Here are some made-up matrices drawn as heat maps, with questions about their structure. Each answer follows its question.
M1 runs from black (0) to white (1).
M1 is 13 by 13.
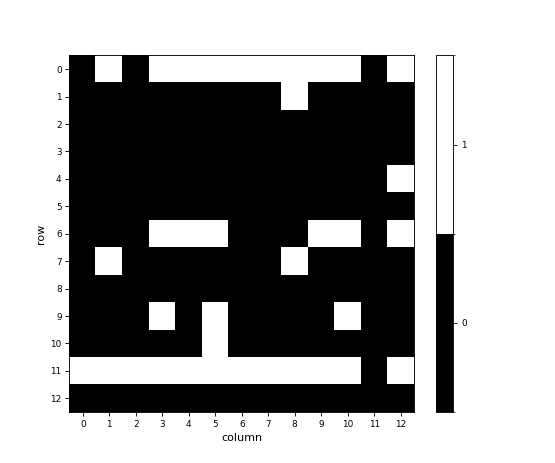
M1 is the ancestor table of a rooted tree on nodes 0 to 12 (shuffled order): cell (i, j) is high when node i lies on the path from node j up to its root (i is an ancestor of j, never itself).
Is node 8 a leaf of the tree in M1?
yes
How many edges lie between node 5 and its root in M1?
5
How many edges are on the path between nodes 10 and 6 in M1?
2
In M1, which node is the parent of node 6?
0
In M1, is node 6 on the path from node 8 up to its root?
no
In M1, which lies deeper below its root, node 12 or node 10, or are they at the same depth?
the same depth
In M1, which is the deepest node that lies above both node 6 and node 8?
0
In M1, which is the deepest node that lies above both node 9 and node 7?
0
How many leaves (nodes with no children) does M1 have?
5
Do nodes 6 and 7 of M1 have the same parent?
yes
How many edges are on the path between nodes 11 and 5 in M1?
5
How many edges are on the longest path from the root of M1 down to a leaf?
5
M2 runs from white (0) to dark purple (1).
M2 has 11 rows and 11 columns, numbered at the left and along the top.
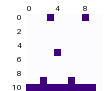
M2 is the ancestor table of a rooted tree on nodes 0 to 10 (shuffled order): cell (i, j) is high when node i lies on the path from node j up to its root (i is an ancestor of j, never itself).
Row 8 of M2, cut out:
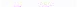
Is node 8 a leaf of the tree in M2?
yes
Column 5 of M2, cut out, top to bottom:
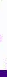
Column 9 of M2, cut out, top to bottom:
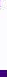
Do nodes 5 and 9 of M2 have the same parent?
yes
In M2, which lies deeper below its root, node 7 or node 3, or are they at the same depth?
node 3
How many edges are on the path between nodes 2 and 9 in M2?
1
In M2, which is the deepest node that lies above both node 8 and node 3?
0
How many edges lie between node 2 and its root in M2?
2
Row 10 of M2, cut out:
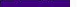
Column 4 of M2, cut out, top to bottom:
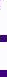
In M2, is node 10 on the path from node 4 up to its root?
yes
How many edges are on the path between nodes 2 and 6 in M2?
2
